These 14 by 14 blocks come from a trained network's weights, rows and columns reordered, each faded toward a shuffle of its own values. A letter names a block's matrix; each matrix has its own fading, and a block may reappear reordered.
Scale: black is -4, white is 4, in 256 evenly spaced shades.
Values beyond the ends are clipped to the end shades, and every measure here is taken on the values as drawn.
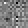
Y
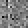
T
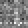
T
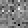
Y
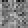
T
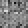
T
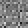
Y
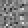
Y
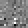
Y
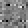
T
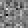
Y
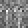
T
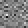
Y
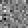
Y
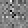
Y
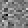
Y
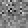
Y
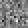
T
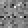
T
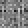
T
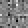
Y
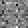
Y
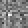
T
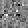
T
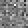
T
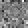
T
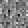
T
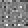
T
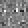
T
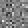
Y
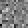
Y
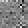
Y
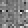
T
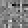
T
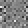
Y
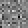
Y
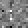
Y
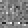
T
